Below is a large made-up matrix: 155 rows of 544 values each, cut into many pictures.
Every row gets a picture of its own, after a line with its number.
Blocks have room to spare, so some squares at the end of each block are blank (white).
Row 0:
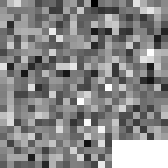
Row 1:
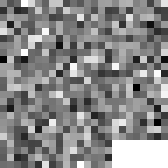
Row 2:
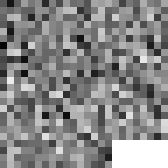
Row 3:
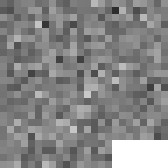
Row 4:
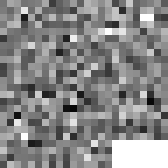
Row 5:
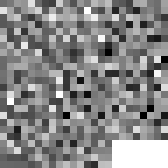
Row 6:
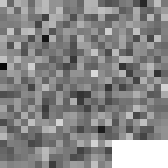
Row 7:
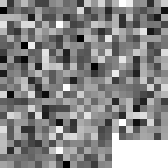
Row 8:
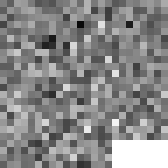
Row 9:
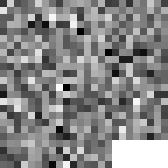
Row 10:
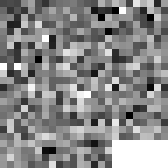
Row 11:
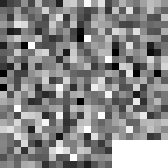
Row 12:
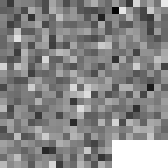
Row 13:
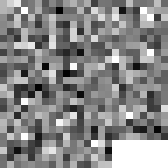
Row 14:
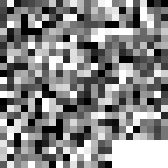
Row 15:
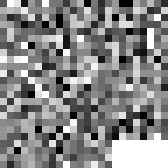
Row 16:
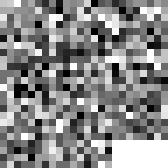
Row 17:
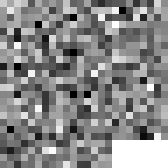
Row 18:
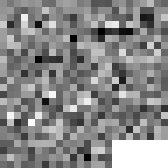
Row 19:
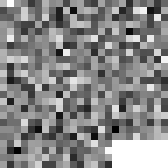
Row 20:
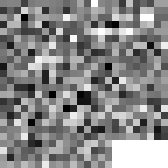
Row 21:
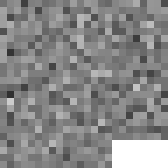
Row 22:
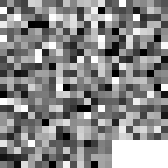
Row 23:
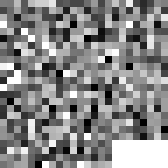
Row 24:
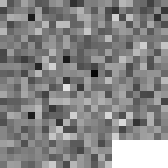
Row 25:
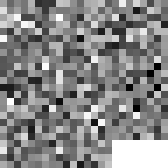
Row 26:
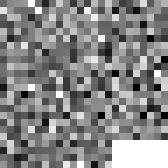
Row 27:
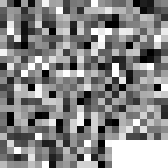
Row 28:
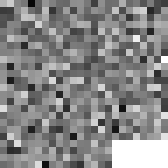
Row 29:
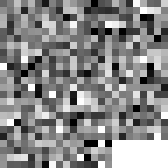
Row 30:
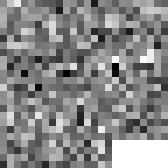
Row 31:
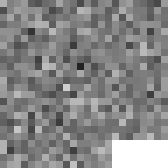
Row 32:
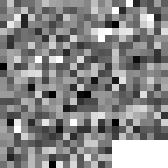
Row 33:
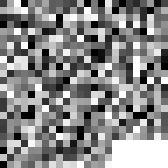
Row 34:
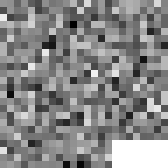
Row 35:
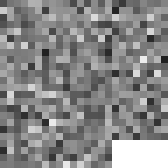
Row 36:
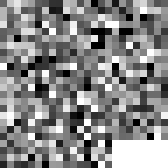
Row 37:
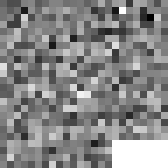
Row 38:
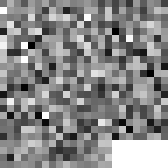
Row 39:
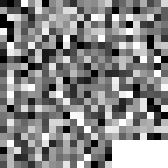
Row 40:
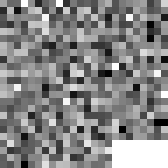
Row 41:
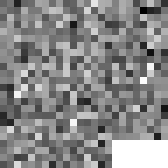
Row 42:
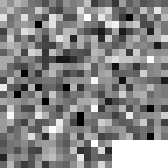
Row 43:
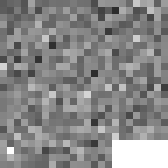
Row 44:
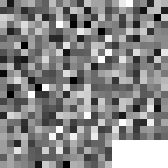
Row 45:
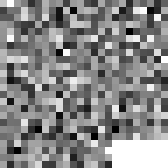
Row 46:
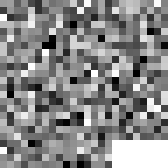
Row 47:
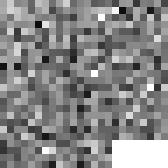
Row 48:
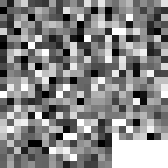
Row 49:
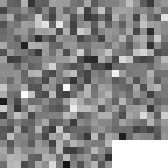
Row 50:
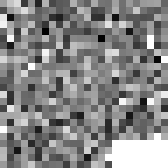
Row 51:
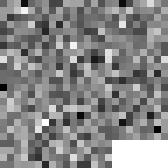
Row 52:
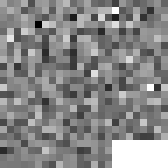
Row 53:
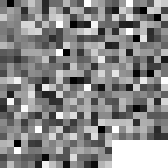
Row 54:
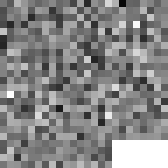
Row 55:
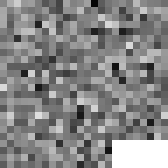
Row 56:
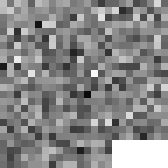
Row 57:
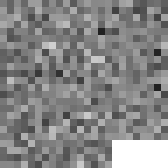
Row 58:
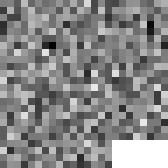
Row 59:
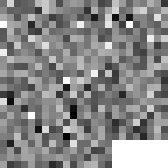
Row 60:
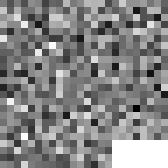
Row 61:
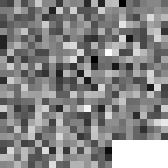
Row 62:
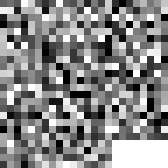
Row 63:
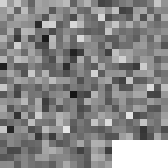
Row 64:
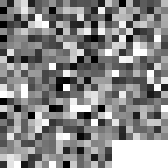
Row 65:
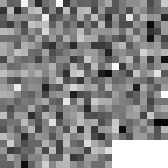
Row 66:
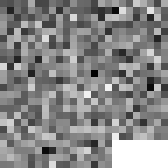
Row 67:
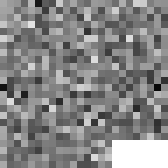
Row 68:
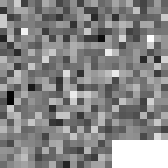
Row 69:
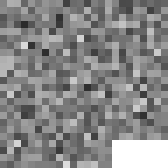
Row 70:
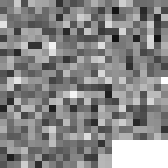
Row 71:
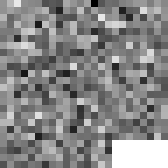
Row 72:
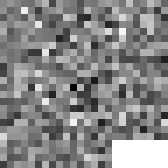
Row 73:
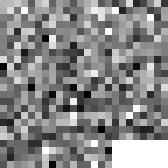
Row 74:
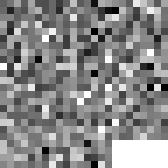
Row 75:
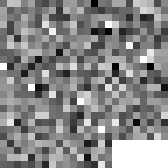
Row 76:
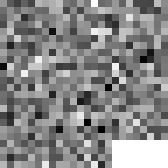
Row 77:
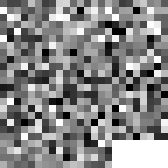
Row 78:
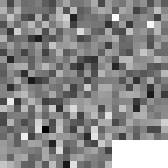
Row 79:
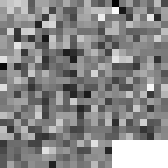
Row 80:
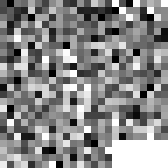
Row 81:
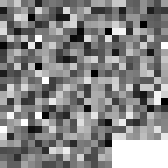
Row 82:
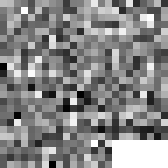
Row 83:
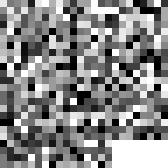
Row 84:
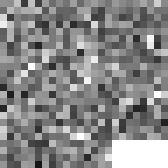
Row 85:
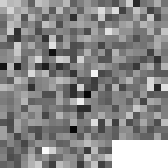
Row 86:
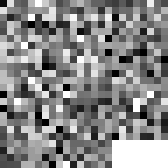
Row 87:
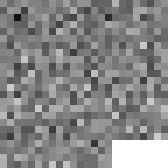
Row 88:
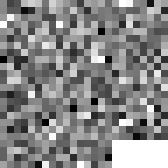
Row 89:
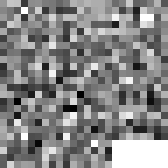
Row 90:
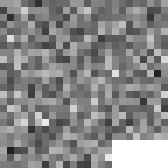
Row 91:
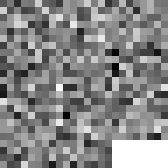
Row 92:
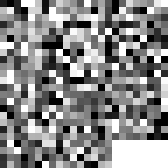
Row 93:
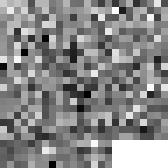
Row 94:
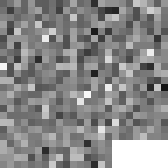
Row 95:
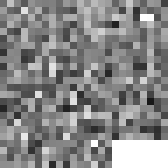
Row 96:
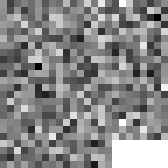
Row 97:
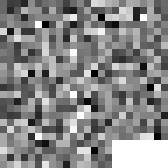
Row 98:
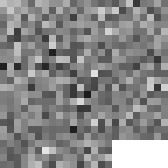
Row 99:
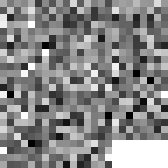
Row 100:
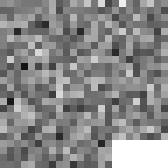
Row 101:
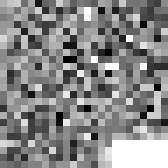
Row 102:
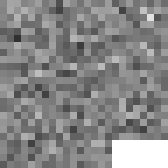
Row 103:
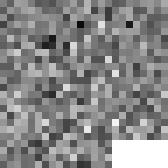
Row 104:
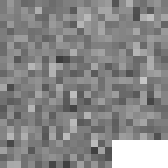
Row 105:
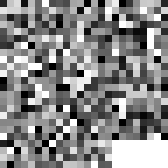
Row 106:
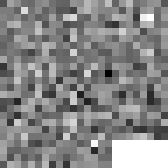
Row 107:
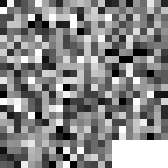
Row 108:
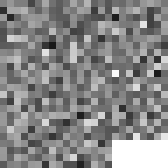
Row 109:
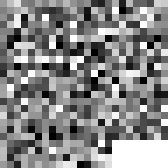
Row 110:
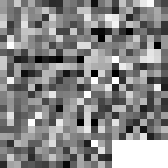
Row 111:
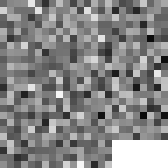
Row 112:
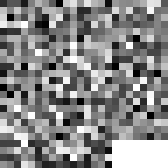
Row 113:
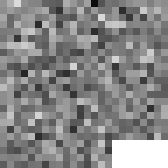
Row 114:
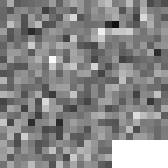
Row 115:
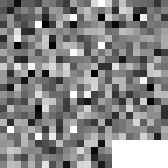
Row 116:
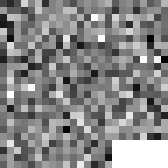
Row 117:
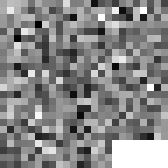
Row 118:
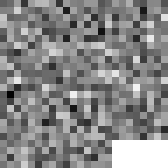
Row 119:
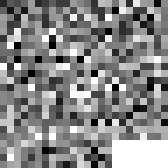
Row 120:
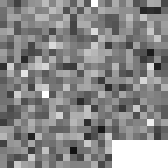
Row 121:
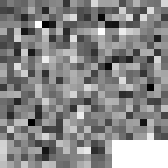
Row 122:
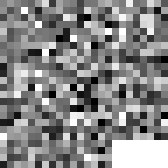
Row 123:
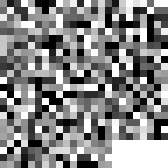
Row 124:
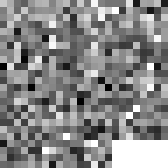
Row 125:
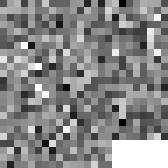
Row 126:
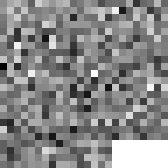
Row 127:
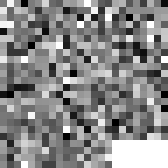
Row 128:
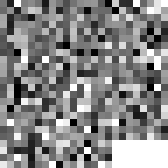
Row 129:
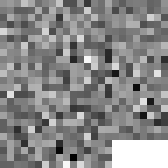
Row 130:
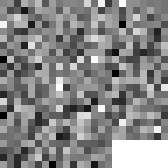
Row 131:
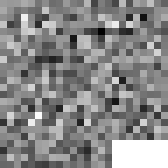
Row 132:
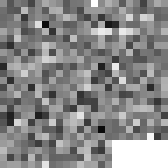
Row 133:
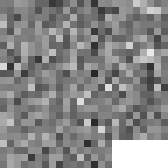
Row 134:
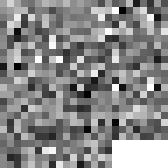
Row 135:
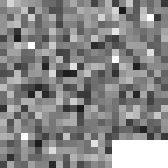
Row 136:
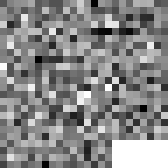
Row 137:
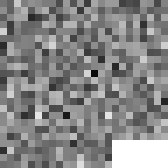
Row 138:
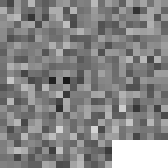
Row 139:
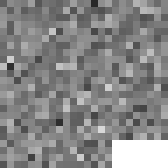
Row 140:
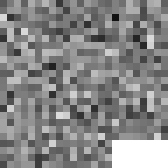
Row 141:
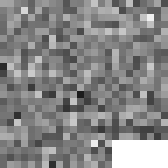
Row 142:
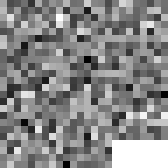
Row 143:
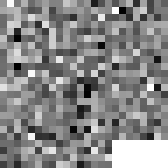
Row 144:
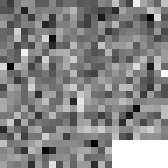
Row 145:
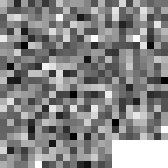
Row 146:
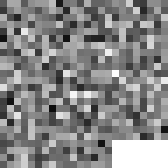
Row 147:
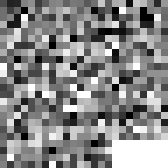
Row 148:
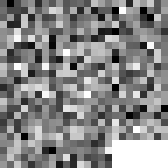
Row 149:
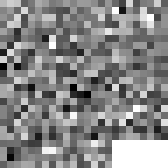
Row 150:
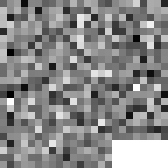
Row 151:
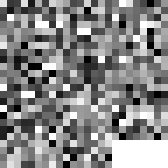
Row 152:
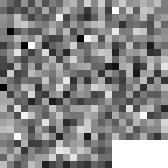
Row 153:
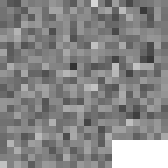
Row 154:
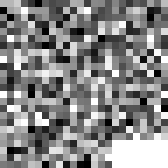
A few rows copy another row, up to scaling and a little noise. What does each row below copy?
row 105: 125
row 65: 40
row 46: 34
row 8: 103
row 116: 39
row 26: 111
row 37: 147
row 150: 21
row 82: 141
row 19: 45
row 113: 71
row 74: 94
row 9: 107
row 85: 98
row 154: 90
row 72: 122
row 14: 114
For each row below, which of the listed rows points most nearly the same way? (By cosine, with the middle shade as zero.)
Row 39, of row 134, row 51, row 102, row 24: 24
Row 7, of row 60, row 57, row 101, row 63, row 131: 60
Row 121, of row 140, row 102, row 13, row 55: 140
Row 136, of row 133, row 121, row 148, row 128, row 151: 133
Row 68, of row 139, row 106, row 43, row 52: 52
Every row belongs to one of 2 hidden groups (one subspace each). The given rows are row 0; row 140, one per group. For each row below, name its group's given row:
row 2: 140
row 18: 0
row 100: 140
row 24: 140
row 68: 140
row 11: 140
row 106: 0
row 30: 0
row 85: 0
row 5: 140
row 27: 0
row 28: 140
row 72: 0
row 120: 0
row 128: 0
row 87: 0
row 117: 0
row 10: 0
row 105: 140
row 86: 140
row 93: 0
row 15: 140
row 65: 140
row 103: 140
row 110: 0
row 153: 0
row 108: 140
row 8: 140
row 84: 140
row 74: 0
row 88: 140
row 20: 0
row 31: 140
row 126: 0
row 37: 0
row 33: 140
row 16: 0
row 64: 140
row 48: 140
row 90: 140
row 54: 140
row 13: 0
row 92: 140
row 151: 140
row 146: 140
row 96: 140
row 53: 140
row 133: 0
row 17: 0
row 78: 140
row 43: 0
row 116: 140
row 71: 0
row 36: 0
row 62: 140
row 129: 140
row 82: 0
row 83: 0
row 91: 140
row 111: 140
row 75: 0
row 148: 0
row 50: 140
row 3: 0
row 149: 0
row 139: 0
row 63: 0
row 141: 0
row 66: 0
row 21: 140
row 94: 0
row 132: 0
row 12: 0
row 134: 0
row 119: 0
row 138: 140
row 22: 140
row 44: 140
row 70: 140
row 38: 140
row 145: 140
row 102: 0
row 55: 0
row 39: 140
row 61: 140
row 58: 140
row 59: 140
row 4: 0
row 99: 140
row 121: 0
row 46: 140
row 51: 140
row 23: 140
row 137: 140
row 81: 140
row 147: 0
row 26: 140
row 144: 0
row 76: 0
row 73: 0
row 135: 0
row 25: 140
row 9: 140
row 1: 140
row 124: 0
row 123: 140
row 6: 0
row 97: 0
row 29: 0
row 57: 140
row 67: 140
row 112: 140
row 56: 0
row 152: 140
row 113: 0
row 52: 0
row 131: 0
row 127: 140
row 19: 140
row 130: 140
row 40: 140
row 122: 0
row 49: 140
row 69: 140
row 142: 140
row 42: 0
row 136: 0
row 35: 140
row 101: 140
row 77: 140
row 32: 0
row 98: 0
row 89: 0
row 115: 0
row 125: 140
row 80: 0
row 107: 140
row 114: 0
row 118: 140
